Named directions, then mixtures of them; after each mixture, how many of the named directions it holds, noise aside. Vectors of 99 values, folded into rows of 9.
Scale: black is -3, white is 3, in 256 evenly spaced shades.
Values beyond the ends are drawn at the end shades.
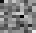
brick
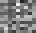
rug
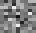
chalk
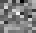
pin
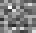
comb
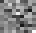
three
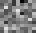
two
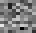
two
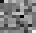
one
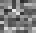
two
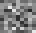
two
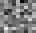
three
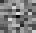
three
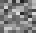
one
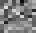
one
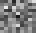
two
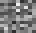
one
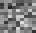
three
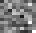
two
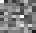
one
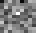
two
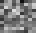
two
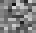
three
